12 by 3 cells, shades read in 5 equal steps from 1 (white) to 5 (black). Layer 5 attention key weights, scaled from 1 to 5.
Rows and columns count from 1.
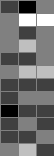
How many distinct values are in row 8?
2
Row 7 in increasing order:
4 4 4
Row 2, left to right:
3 1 1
